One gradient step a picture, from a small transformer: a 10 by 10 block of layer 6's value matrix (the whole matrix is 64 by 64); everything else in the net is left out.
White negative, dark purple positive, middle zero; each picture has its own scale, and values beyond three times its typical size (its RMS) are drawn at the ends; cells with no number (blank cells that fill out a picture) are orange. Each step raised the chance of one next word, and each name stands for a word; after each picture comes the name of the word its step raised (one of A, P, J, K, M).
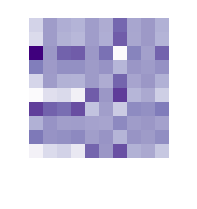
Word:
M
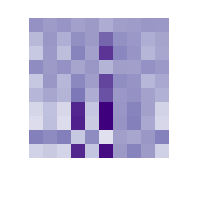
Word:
M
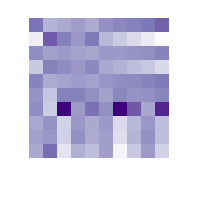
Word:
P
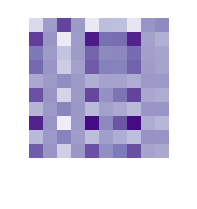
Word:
P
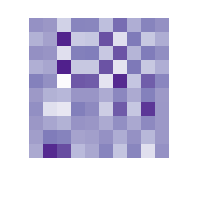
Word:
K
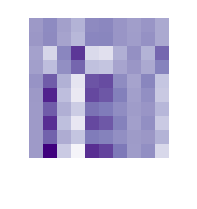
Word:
M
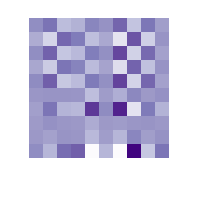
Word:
K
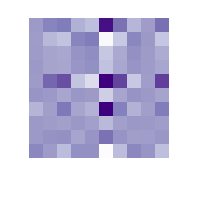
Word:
K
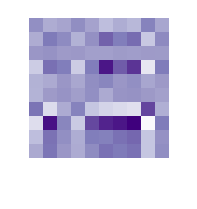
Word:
P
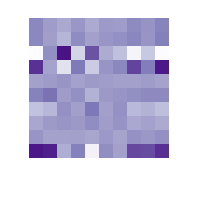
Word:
K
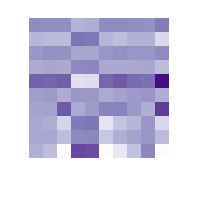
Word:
K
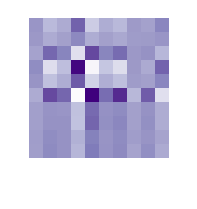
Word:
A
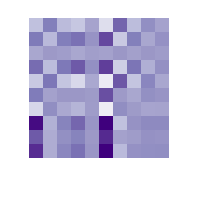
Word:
P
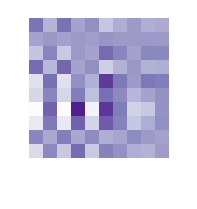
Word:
M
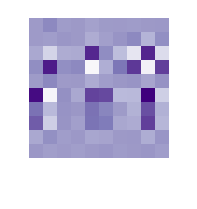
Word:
A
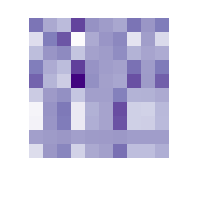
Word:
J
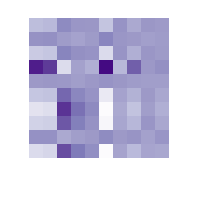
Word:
M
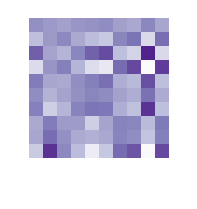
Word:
K
